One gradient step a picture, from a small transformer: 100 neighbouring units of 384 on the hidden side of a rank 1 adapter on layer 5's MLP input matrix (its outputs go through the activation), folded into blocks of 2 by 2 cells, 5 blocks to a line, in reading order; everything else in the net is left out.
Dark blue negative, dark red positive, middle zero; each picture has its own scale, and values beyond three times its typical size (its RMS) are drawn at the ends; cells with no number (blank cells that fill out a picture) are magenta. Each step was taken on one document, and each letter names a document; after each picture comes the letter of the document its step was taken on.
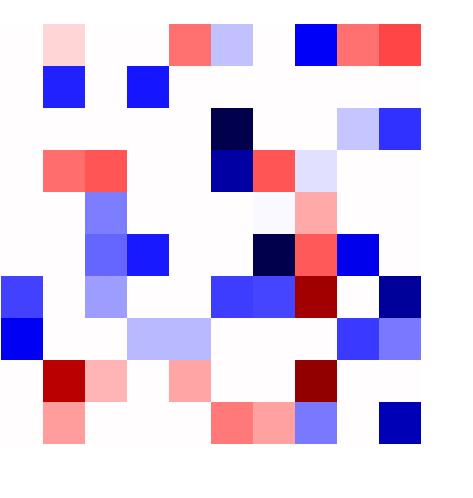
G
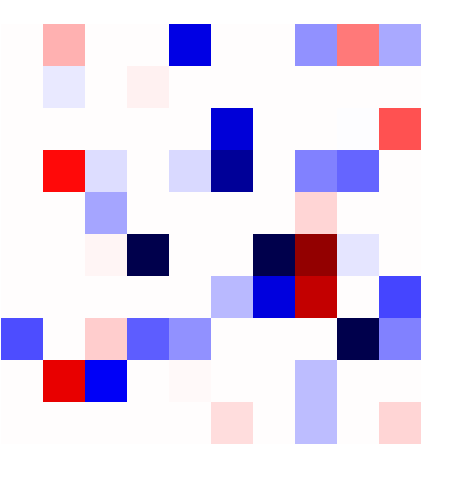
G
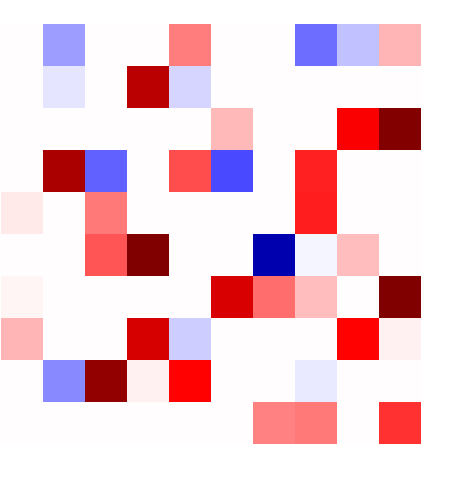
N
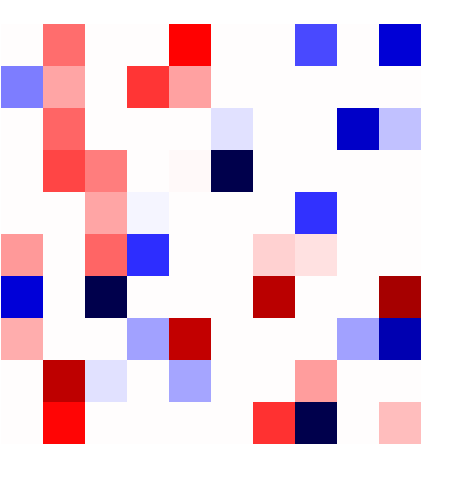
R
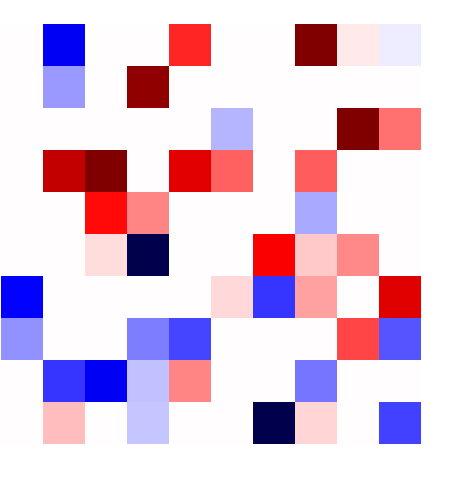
N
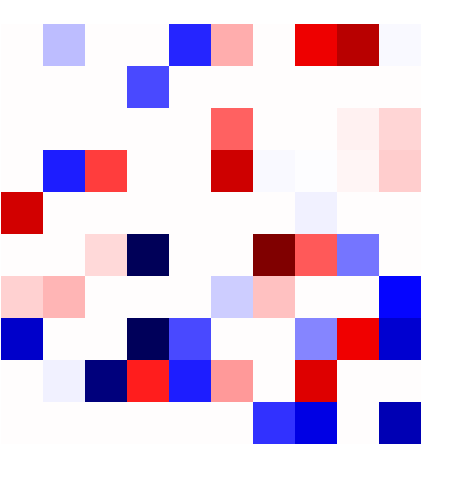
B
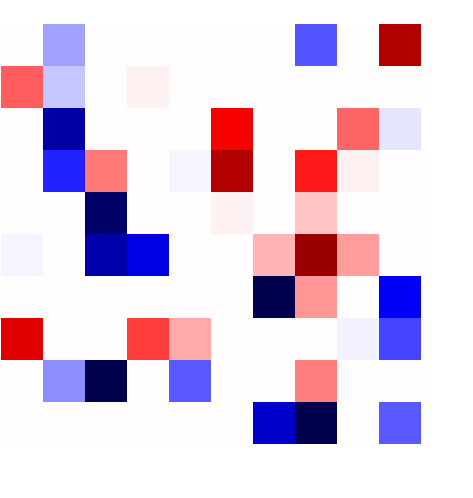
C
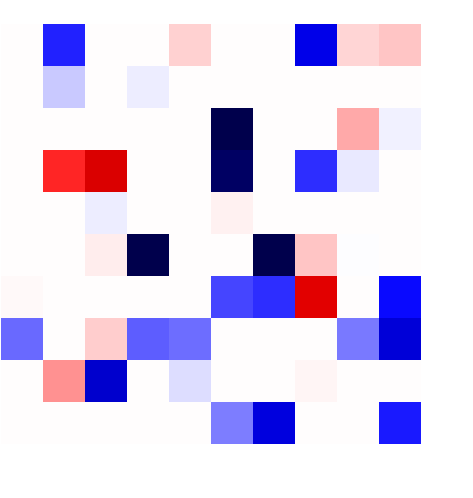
G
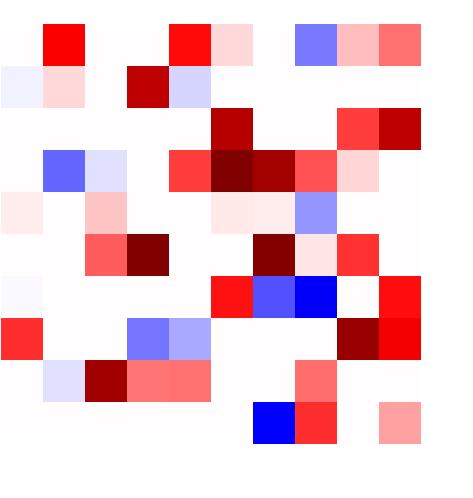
N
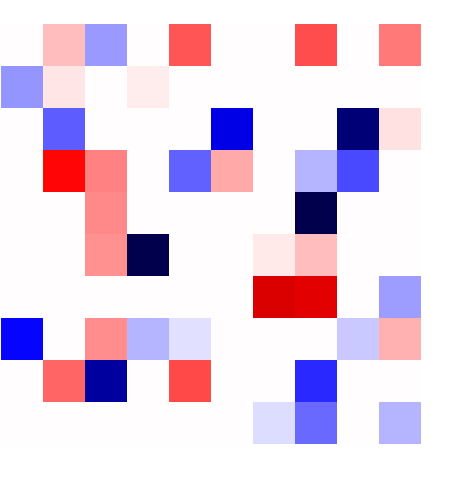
C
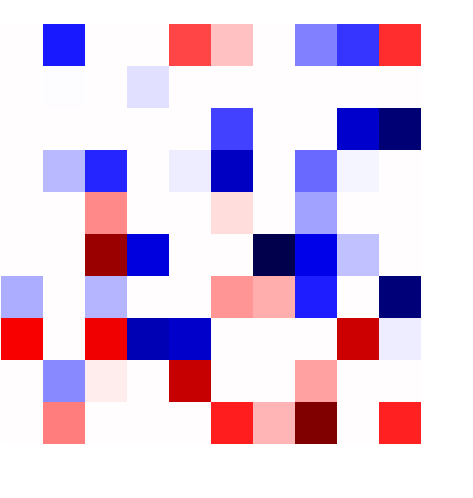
G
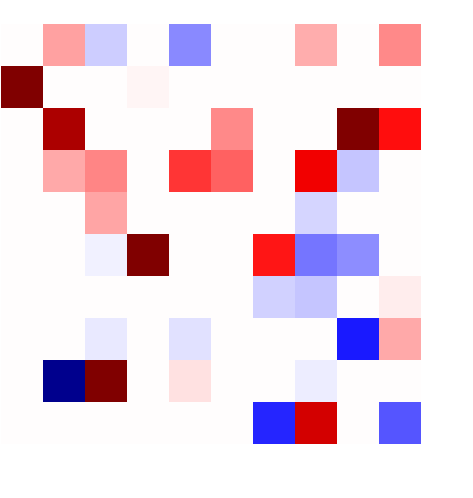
C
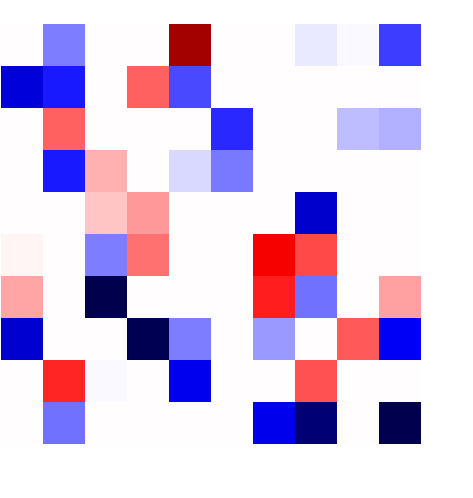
R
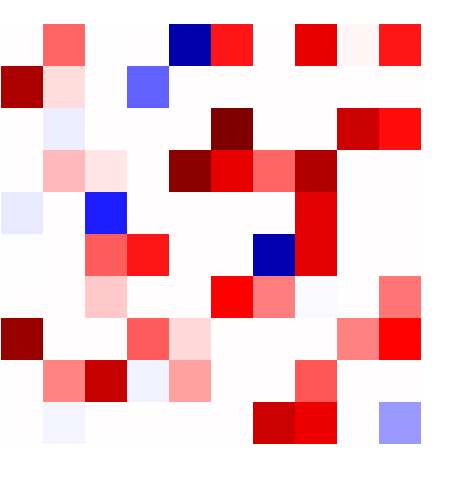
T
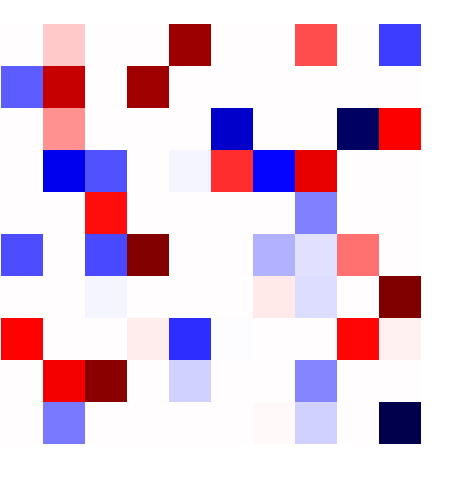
R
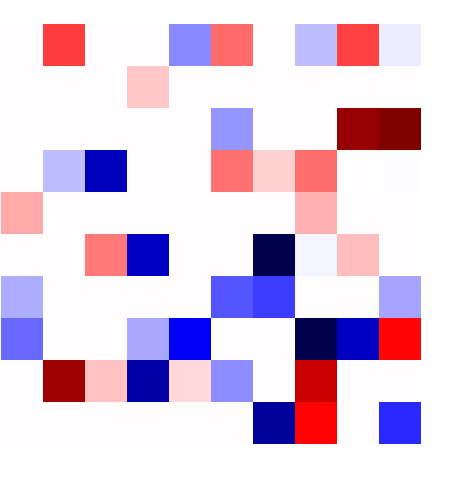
B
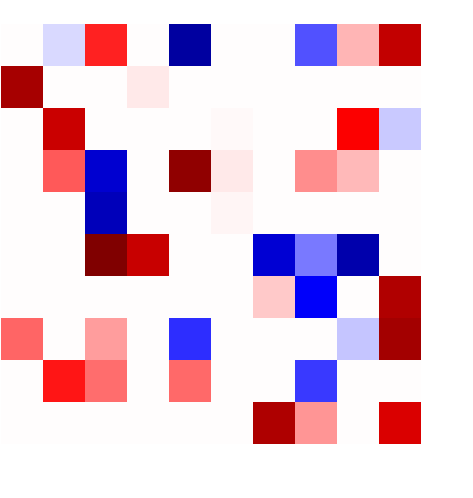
C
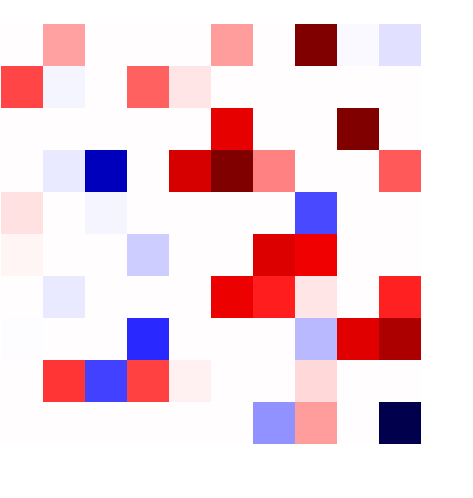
T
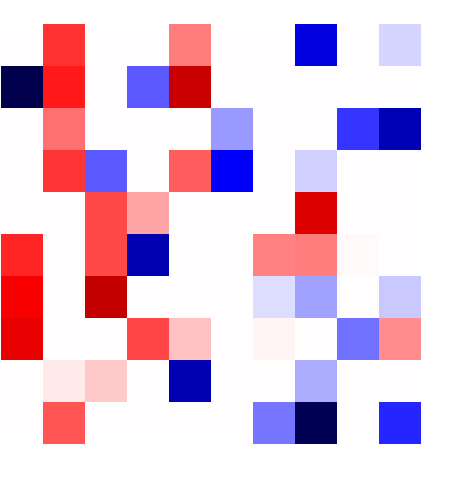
R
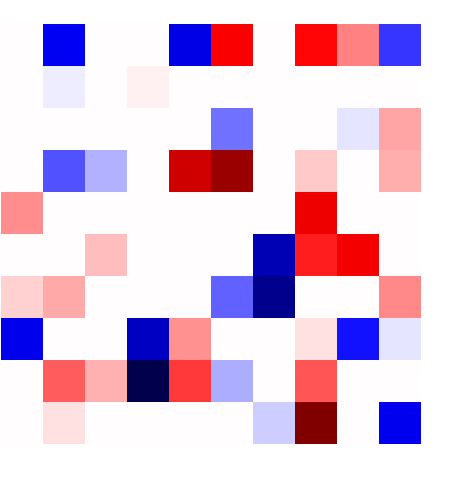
B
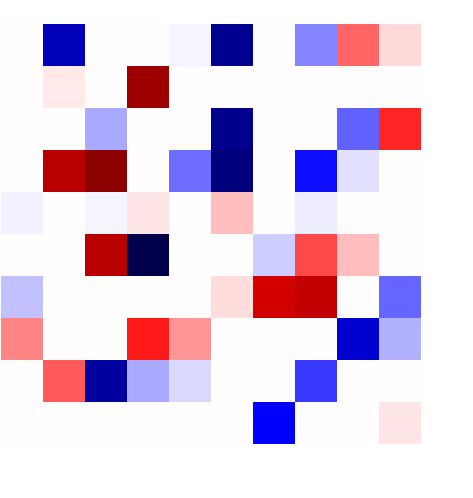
N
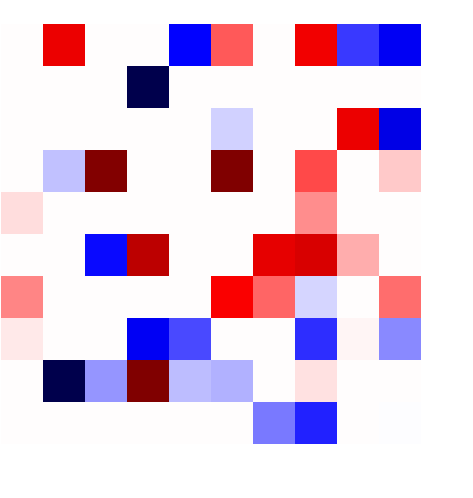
B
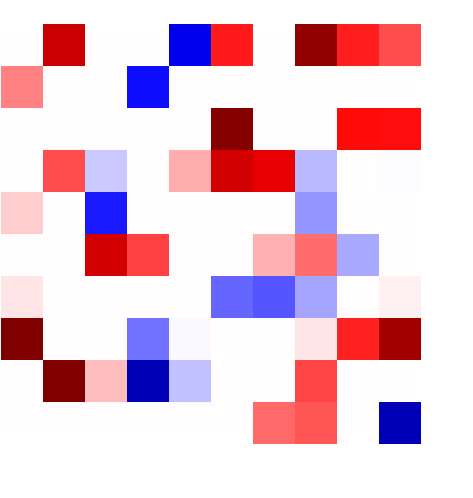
T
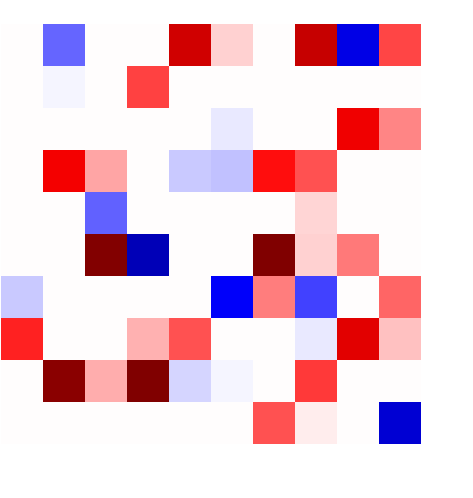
N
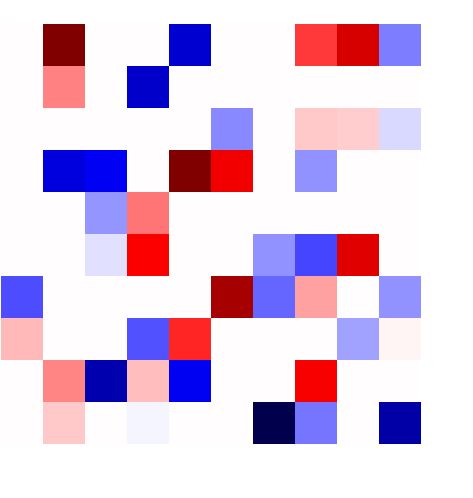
N
